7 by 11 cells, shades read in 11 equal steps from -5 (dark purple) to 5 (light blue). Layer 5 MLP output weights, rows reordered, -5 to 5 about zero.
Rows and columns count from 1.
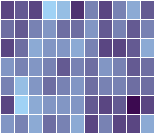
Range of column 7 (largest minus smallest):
4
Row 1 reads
-2 -1 -2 5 4 -3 1 -2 1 3 -1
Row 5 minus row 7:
-1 3 -1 0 0 -1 2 0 3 2 -3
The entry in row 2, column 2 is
-1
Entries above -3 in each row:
10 11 11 11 11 10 11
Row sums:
3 4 7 8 12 1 8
